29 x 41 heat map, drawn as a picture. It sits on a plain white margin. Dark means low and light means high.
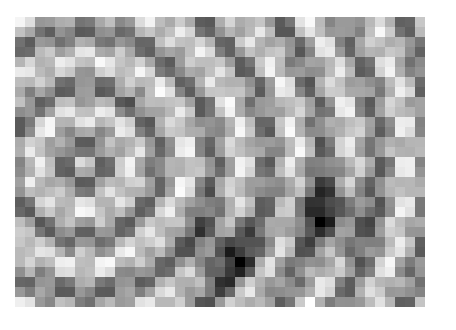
Rings spread out from the middle left. The histogram is bell-shaped. No overall slope runs across the table. There are two dips.
